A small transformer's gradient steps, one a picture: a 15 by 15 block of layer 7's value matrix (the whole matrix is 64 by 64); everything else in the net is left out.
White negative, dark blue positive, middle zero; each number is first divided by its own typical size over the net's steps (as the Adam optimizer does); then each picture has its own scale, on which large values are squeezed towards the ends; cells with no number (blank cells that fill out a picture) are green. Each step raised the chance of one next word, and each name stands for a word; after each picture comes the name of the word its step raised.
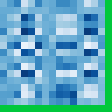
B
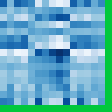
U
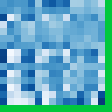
U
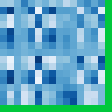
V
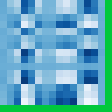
U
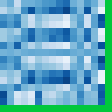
V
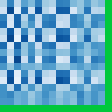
V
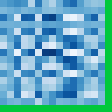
B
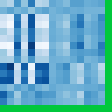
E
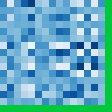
B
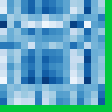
U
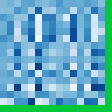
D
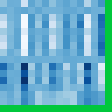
E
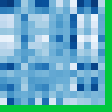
D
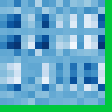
E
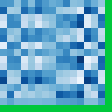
V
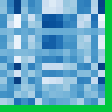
D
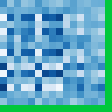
B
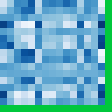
U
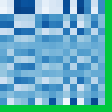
D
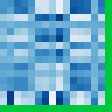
D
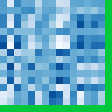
E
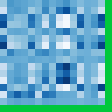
E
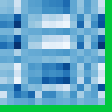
E
